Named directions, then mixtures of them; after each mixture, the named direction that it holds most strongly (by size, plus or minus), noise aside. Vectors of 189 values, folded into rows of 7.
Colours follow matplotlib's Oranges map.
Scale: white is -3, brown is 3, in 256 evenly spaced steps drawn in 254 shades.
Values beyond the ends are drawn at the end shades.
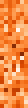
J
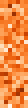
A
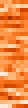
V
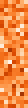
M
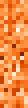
J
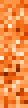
J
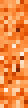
J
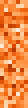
M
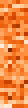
V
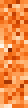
A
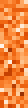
M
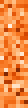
J
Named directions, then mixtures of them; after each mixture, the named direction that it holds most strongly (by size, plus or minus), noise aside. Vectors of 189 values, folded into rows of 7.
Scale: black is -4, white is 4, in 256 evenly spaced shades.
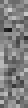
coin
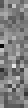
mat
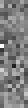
mat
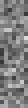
coin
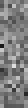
mat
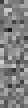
coin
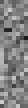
coin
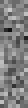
coin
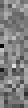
mat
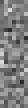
coin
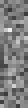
coin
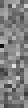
mat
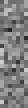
coin
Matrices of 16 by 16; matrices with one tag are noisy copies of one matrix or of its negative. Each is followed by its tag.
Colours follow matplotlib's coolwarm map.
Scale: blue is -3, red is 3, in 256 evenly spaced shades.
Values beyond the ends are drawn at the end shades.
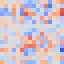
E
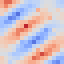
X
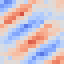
X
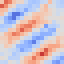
X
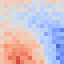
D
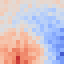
D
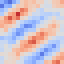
X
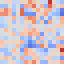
E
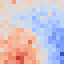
D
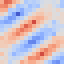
X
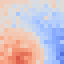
D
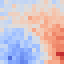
D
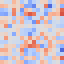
E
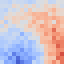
D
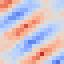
X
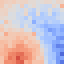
D
